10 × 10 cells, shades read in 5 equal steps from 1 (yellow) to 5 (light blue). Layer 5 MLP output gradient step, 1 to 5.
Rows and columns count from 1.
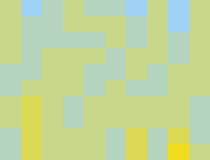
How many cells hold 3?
53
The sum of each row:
39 35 36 33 35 34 31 31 31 29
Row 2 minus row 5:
-1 0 1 0 -1 -1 1 -1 2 0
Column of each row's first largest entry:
2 9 2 2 1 1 4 4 1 1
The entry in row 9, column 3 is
3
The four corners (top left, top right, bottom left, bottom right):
3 3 4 3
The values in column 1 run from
3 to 4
